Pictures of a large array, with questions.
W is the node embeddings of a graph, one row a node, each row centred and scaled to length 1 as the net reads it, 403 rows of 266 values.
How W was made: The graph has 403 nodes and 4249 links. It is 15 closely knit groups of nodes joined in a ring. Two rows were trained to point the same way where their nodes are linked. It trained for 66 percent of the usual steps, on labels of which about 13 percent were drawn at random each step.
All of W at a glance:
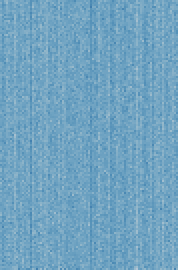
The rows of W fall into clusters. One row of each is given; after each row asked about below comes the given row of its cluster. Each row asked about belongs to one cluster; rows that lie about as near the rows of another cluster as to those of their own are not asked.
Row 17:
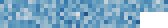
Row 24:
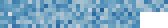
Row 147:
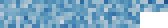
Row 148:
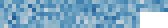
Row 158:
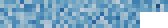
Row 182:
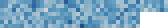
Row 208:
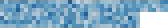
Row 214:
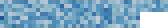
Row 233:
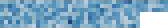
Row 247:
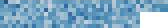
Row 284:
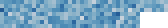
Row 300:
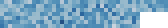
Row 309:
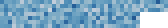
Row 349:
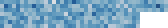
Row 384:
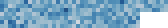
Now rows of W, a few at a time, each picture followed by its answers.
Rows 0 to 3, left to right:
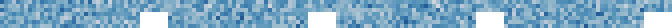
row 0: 147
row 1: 300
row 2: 148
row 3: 214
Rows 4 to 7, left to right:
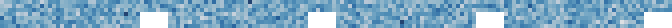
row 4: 300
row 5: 284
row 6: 349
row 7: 309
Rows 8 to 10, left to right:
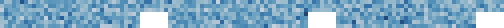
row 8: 17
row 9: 17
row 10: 208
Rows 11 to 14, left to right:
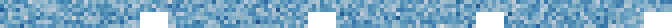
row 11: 214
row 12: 284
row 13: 17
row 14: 300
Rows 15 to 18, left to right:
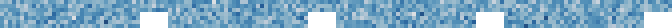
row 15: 233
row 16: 309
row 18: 300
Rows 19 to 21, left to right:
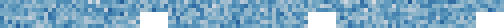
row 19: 247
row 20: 309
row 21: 384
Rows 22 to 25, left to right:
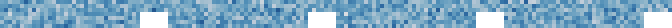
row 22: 247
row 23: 214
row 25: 208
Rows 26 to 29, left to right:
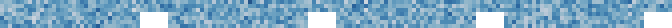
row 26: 300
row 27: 384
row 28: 384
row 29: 247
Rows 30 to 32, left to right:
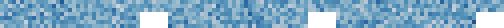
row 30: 208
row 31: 300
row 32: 147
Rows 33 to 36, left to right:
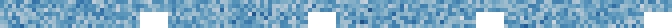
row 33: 148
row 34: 309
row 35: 233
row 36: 300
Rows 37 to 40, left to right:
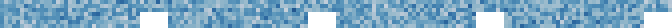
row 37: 233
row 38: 247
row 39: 24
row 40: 284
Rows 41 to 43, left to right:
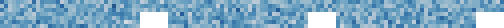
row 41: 147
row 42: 208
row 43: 208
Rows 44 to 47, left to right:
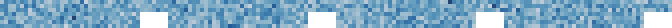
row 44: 24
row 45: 247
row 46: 148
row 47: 349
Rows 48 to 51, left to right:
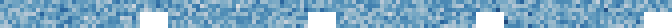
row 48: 148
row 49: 233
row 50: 182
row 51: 300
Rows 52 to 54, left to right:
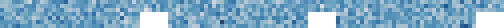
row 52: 300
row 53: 158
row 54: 349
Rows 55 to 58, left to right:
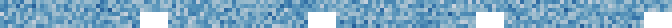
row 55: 24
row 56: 158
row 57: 300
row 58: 147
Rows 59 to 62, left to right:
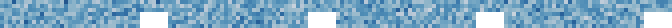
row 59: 233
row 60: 300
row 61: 158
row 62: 148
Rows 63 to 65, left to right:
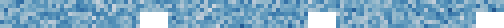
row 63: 148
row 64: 147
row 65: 247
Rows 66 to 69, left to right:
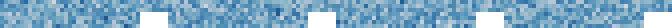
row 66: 247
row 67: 214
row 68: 233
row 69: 214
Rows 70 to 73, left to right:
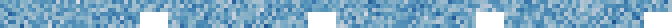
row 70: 147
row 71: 158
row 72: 148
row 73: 158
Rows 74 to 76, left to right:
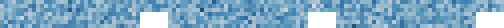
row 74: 147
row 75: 148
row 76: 284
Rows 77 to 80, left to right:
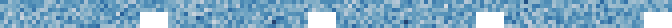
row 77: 182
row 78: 148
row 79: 182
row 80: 208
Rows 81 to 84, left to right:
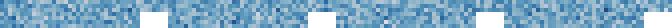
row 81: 24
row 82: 309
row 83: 233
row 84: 24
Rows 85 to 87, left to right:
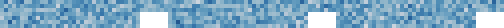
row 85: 148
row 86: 284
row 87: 24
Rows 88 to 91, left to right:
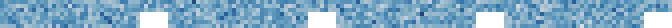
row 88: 208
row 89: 384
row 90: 284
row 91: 284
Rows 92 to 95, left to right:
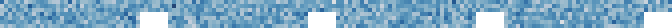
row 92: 208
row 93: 158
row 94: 309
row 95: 17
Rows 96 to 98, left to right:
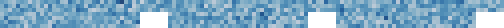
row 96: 147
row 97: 233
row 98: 384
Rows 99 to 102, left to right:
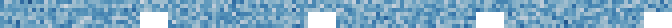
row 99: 247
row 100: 349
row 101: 233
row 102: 384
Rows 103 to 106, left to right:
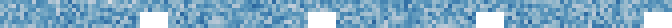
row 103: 208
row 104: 148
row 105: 147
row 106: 349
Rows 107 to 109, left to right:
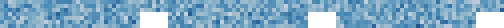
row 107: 384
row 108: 24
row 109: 17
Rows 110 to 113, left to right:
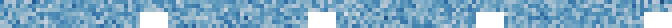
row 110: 148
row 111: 384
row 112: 182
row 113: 233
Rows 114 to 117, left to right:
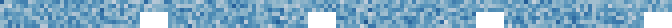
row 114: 17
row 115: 208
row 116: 233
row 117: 208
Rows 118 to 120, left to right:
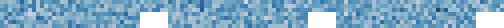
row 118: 147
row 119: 182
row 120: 24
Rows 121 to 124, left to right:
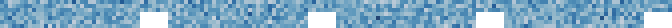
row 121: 384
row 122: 158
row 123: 233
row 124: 309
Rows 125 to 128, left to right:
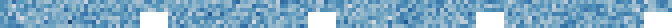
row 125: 24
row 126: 233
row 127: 309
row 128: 148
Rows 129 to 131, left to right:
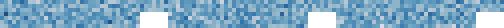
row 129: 17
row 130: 17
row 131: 17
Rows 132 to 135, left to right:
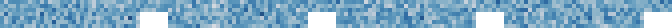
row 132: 208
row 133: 309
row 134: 208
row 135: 208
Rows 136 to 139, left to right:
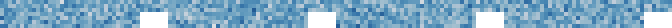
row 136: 309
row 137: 148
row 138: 349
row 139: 158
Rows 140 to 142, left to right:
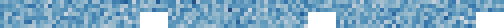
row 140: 233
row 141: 309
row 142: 233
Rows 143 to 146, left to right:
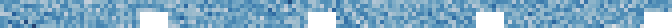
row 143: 349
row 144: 148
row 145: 24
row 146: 182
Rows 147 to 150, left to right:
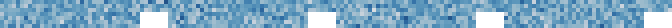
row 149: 148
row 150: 24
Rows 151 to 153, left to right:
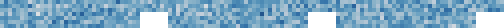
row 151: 214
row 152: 309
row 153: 247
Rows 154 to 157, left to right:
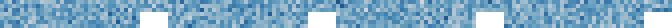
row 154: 349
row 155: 309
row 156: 349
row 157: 309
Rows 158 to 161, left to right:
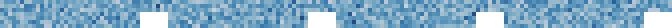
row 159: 349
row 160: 17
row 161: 182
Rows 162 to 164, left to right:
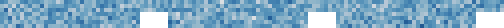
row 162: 182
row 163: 247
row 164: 182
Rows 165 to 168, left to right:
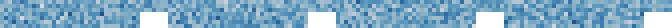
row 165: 17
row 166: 208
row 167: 182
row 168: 233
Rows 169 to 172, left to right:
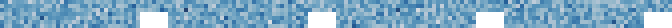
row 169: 349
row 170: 17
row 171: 309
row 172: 208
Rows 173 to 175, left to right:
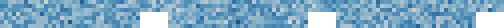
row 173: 384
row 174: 148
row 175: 147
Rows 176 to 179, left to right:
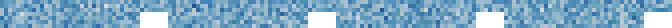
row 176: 309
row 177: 309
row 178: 300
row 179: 309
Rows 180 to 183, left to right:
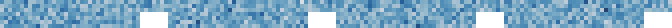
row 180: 17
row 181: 300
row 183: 182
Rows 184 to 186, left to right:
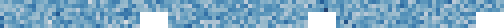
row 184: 300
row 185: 214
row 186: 309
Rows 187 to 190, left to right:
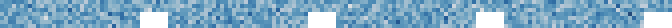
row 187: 24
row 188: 300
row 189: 300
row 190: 384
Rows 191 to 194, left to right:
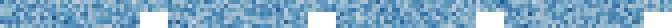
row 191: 208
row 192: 247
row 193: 300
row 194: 384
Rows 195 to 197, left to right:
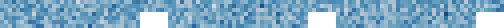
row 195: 158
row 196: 309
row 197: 309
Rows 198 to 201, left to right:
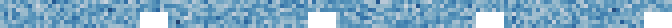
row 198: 214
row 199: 233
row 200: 284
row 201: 247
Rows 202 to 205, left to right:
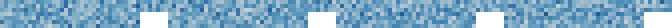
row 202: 158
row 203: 158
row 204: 208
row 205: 233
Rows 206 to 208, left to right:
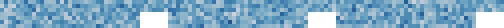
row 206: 158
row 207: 284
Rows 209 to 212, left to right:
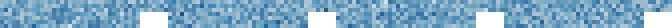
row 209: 349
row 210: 24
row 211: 214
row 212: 24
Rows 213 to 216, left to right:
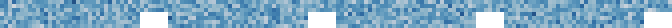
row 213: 309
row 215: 384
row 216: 182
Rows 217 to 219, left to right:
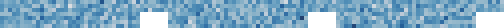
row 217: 233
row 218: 158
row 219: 284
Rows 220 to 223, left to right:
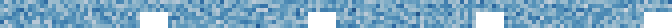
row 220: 208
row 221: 233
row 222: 349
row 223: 233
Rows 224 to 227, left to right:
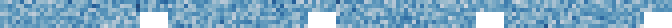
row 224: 233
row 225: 182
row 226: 208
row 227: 247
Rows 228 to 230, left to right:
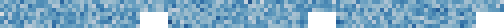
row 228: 208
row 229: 182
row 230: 247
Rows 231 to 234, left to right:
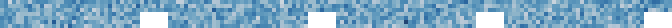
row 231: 309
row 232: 247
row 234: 182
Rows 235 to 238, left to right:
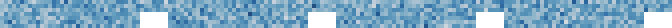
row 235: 148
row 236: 17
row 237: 233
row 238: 147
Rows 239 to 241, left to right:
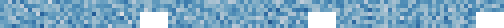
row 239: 214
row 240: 24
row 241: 309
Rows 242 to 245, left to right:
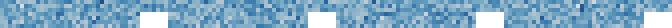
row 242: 284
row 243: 247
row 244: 148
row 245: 147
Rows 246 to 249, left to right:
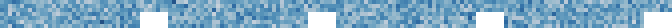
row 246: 24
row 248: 309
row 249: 349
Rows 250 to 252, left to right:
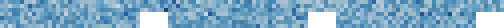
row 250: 208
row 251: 214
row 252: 300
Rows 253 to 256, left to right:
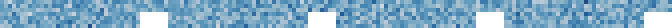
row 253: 148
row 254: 147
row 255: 300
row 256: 17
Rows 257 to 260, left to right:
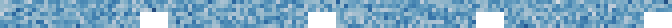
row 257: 300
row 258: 284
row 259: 148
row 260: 309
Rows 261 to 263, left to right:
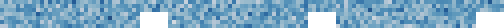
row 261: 158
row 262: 158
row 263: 182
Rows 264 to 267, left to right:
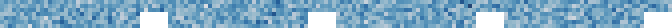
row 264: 158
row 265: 182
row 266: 284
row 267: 284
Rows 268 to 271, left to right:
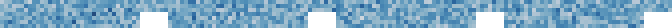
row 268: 300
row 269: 17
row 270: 384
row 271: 247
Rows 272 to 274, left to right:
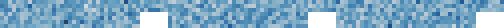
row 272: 309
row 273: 233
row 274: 17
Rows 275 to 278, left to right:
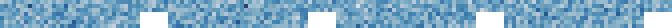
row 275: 233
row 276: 182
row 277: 147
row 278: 233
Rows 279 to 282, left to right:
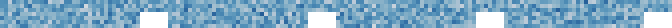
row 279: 309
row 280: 349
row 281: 214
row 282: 284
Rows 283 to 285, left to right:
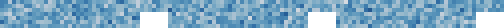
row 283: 214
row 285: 233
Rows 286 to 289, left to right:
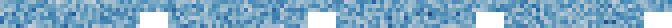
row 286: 208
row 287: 384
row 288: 247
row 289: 24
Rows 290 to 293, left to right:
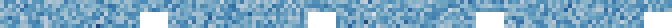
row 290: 158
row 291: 349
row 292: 233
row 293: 158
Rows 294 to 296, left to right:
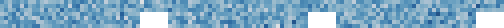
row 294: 17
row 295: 158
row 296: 182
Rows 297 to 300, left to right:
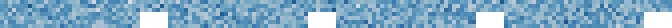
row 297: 384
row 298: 233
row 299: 147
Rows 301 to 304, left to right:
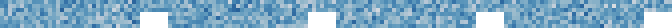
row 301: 309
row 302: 214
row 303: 147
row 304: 182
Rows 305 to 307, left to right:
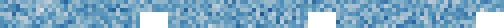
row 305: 247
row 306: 349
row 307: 147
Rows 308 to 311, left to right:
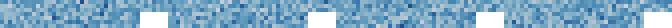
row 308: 182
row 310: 147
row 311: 148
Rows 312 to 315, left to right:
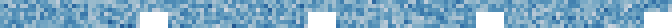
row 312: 208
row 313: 349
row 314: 247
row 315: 182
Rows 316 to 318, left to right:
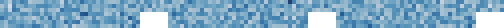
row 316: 17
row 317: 17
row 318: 17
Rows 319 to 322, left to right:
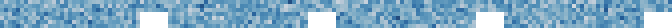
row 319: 349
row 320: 148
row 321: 300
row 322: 24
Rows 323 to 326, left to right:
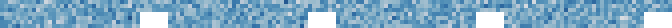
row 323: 247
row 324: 214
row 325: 182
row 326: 309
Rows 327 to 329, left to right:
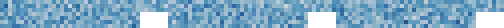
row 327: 24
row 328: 208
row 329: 384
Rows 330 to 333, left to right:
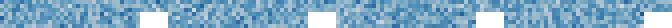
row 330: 208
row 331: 300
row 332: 148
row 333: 247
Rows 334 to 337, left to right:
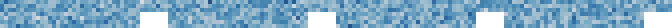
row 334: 284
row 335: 384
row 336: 182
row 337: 247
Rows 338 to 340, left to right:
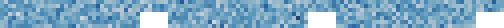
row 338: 284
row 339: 208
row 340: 214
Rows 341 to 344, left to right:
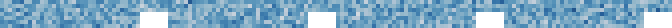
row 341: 300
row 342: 247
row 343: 233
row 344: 384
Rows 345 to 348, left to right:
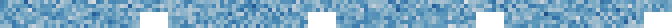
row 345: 384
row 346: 148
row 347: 214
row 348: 214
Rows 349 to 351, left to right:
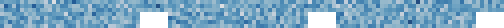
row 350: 349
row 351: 182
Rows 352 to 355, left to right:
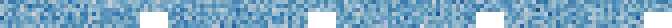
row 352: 208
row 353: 17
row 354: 309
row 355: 309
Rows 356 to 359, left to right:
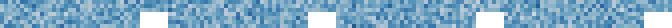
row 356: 182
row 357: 247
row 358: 17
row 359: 24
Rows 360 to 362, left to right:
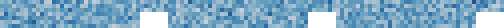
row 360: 214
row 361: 182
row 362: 17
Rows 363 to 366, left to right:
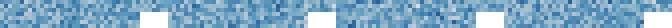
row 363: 147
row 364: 284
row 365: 247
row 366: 148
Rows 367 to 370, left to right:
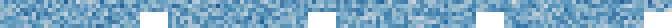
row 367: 158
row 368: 233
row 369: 247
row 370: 384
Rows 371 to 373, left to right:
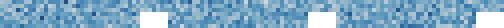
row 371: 300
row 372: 147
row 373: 17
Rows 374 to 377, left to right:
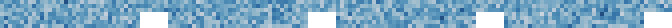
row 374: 349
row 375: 384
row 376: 247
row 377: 247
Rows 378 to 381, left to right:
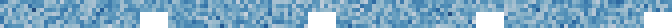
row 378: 182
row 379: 17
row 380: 300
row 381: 300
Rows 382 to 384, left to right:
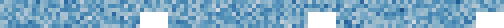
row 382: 17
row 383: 349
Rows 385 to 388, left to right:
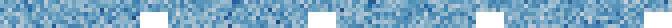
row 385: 158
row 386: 182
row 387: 148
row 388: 182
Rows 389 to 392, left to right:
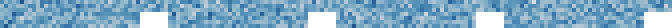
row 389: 147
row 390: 214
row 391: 148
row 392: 24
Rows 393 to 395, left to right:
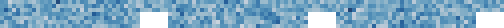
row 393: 384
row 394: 247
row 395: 17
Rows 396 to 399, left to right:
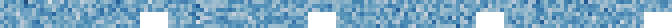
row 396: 158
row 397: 284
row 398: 17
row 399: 148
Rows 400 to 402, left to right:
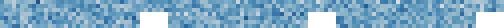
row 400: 148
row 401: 384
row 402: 214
